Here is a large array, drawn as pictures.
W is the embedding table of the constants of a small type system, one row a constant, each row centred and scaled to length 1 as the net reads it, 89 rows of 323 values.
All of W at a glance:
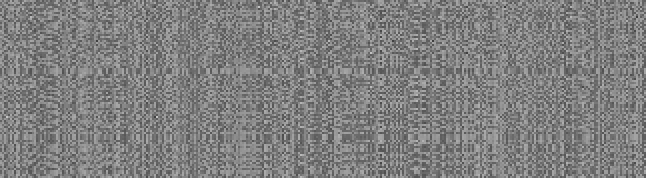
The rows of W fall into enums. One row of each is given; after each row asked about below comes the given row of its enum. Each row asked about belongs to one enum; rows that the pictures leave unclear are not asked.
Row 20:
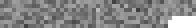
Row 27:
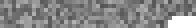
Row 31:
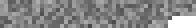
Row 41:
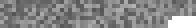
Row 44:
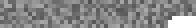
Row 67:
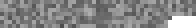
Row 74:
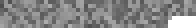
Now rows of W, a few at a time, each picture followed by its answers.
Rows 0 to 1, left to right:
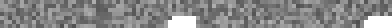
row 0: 67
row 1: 27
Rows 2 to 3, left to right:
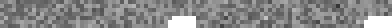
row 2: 41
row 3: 20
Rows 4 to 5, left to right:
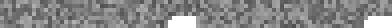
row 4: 27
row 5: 74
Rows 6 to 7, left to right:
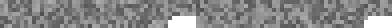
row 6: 31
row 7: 74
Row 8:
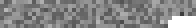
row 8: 20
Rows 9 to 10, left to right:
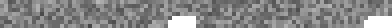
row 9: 31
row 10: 41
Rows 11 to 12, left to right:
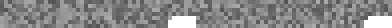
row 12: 44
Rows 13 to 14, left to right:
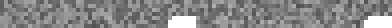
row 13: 74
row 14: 27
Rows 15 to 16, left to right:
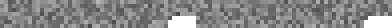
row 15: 31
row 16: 44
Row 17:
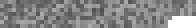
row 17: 41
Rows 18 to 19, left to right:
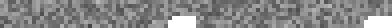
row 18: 31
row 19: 41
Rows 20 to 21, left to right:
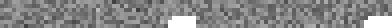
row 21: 44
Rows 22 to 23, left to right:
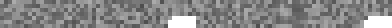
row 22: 20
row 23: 67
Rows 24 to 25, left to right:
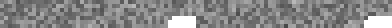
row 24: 41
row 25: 31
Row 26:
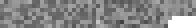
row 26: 20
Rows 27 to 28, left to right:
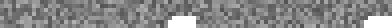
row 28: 44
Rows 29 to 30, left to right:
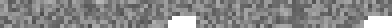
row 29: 31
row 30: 67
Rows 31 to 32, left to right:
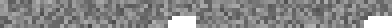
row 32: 44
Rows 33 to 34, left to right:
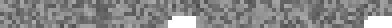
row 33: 67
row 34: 74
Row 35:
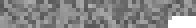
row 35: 74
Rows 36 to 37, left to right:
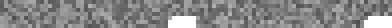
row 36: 74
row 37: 27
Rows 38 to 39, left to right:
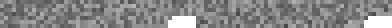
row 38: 41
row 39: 31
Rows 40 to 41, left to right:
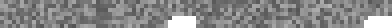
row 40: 67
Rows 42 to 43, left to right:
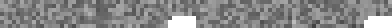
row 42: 67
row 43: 20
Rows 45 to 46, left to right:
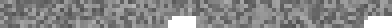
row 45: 41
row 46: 74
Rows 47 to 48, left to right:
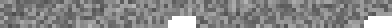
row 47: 41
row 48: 31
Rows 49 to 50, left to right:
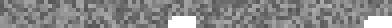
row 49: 74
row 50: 41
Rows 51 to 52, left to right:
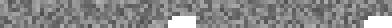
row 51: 31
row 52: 44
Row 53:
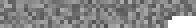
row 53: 44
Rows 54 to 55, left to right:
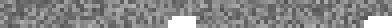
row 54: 41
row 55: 44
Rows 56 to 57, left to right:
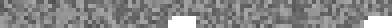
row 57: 67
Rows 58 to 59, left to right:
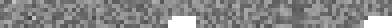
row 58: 20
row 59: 67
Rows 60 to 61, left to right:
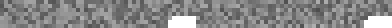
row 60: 74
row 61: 44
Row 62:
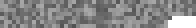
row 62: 67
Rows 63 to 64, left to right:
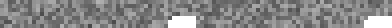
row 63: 31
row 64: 41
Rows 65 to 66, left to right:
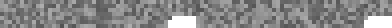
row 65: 67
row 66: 74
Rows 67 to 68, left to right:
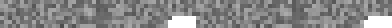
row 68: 67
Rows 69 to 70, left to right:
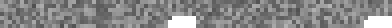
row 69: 67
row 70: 41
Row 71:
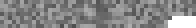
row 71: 67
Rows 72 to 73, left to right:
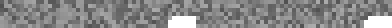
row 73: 44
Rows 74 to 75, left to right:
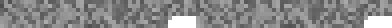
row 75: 74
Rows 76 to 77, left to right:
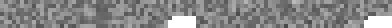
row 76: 67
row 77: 31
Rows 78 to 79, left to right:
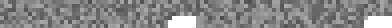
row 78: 44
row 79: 74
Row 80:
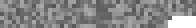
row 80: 67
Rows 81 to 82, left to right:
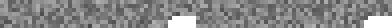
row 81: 31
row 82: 44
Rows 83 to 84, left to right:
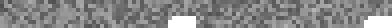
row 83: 74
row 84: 41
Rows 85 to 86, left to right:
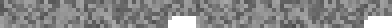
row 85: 74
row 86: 74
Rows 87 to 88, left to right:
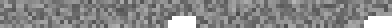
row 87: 44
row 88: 31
